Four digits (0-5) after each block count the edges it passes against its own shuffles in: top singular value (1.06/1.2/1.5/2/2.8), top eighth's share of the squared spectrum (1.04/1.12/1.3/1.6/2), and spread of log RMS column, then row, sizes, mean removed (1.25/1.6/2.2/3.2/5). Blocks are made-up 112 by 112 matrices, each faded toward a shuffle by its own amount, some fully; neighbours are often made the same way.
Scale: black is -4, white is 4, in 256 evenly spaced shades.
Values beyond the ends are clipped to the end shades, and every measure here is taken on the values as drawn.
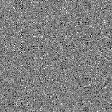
4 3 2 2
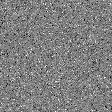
0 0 0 0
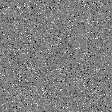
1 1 1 1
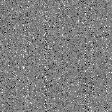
2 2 3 0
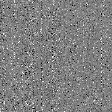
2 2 3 0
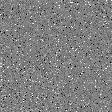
0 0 1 0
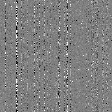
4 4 4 0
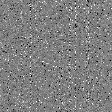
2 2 2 0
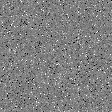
0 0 0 0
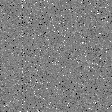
2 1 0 0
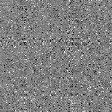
4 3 2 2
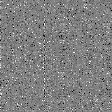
4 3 2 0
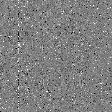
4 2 1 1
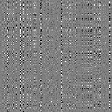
5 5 4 3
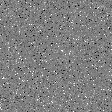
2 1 0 0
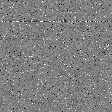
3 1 0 1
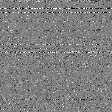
3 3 0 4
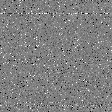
2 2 0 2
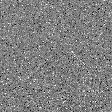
3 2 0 0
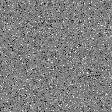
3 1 0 0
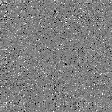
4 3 1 1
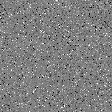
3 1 0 0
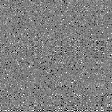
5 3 2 2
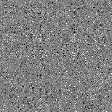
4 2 1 1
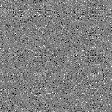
4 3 1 2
